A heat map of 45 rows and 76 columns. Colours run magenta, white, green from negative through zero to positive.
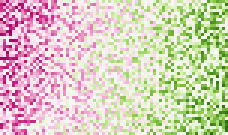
Grain: fine. Slope: up to the right. Stripes: none. Average level on the scale: 50%.
